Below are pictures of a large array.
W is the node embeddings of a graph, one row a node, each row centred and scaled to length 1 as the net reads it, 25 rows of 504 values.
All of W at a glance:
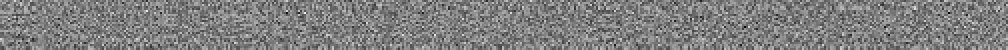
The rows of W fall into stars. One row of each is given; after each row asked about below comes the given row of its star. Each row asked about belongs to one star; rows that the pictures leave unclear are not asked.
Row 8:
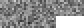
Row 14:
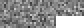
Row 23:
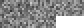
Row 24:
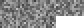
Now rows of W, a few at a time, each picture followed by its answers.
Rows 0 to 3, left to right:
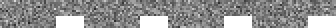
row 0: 8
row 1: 14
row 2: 14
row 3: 24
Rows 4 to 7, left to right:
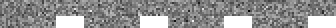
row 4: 23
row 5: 14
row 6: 14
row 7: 24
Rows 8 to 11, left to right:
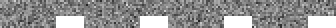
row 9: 24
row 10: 8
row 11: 14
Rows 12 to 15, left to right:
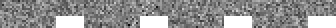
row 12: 24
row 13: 23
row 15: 8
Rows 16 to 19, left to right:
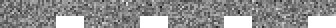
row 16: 23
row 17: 24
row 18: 24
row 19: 14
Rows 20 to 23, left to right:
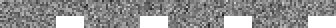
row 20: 14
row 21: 24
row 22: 23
